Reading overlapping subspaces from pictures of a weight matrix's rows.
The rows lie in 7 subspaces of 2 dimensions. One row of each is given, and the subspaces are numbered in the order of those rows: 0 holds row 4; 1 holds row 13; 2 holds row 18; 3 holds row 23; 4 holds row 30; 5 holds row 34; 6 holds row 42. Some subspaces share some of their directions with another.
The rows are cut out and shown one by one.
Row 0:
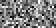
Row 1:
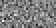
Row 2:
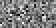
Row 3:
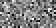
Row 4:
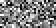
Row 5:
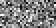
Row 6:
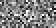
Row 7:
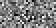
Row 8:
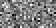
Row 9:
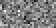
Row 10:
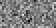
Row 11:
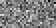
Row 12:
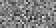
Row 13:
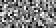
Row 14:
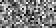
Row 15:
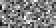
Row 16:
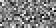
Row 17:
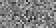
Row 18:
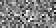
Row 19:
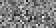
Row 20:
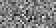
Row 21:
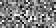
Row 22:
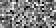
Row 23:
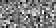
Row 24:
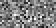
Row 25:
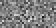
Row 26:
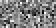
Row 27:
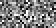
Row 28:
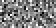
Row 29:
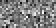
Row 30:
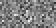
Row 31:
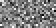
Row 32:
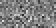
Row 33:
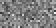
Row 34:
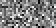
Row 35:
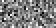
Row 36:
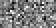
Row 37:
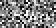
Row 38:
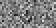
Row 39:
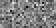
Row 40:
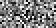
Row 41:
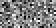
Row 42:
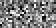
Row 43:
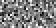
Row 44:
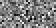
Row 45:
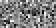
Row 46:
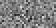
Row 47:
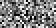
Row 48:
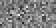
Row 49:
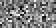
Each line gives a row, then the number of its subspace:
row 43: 1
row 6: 2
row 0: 5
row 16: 0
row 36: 6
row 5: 0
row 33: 2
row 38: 4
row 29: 3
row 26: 3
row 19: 3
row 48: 6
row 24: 2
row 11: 0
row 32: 5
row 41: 2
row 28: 1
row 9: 4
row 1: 1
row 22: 6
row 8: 2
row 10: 4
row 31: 0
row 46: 5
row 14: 1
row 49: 6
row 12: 4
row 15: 4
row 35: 1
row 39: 6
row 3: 2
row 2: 6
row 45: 3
